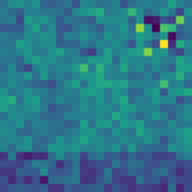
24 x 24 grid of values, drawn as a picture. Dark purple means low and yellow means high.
Seam: horizontal, 80% of the way down, the top part higher. Average level on the scale: 40%. Stripes: none. Roughest part: top right. Odd patch: rougher, in the top right.
